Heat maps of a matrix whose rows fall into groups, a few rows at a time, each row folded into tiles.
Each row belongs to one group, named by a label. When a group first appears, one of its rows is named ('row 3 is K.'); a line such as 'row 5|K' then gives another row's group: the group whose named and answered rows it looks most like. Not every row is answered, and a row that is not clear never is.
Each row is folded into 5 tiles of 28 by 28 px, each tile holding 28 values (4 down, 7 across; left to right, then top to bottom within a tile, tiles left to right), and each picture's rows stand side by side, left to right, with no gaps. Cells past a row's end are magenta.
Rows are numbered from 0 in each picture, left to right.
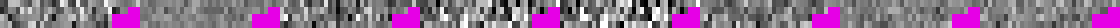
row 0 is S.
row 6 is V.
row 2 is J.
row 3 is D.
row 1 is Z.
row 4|D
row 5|J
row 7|S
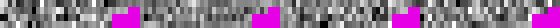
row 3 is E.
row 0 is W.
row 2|V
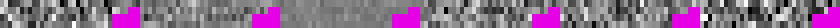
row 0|W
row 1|Z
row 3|Z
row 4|J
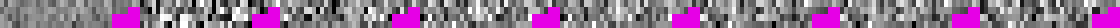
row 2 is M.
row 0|S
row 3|E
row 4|E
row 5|S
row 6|S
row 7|S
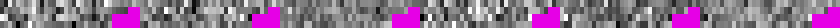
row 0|S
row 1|M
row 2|V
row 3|E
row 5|E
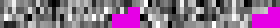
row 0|M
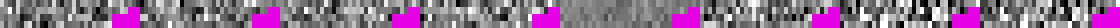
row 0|V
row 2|M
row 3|E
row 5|Z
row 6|D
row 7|D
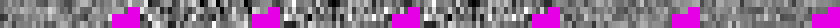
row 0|E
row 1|W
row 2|M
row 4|J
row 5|S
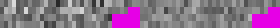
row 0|M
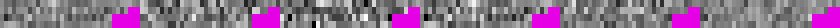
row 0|Z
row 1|W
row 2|J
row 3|Z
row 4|M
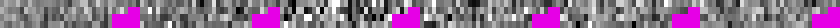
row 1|V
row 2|Z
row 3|M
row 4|S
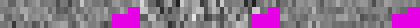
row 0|J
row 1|W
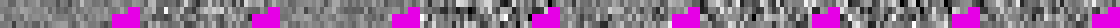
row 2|Z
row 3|J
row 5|S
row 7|S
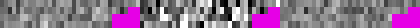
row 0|D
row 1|D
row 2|Z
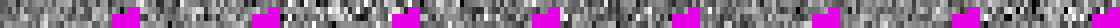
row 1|W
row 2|E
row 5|V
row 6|D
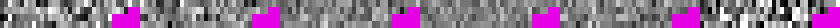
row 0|E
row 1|W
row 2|D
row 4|S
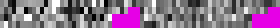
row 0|Z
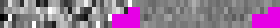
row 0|E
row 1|Z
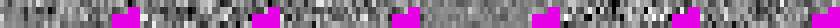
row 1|J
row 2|J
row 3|E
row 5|J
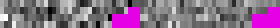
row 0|J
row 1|S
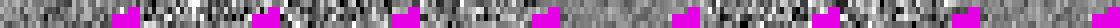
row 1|Z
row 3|W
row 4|E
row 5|V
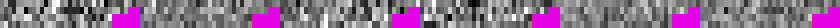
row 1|M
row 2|D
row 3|M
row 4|V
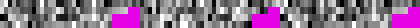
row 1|D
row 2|W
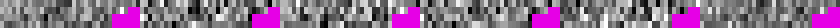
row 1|J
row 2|V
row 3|J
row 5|V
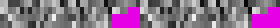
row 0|W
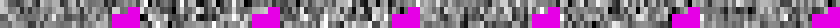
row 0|W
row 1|W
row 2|D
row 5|J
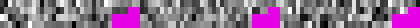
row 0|S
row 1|S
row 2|V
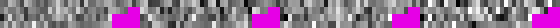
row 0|E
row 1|W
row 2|E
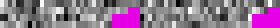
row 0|W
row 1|E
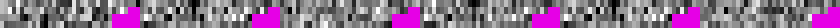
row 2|D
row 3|M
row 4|M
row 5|Z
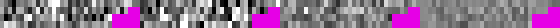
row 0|Z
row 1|D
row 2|M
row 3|V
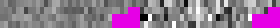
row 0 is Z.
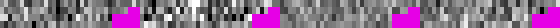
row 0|J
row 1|Z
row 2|S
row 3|D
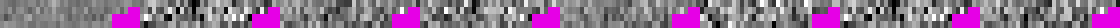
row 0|Z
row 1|M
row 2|V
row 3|M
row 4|V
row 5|S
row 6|M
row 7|V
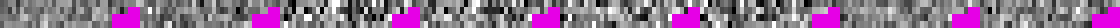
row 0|D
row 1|V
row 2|Z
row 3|Z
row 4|E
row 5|W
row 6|E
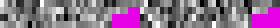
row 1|W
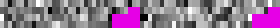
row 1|E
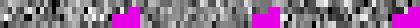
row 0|M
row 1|S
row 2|J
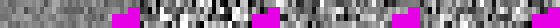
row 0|Z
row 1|D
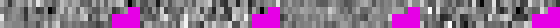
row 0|J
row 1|D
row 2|E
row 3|V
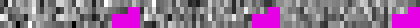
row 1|M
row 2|V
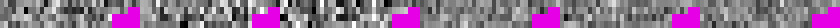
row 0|Z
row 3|D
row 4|Z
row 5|J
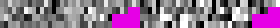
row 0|M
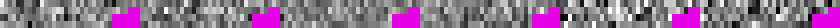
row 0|W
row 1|M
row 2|E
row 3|V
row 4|E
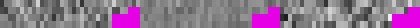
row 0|S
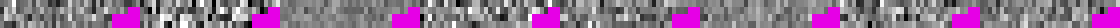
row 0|M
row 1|D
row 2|Z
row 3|E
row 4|S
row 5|E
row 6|W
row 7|D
